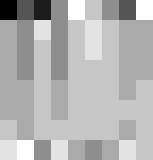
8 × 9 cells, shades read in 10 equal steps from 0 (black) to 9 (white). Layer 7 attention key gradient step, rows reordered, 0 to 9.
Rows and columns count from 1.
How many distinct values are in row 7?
2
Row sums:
42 58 57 56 59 60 61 62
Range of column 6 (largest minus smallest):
3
